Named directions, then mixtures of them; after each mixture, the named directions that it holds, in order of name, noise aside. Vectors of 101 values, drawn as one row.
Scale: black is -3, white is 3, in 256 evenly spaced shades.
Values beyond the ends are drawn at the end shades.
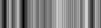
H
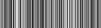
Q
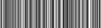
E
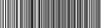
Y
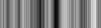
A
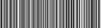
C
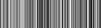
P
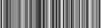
A, C, E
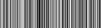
E, P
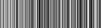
P, Y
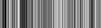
H, Y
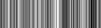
A, C, P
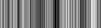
A, C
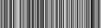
C, Q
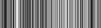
H, Q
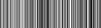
P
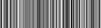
C, E, P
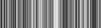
A, E, Y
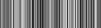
A, P, Q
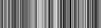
A, C, P
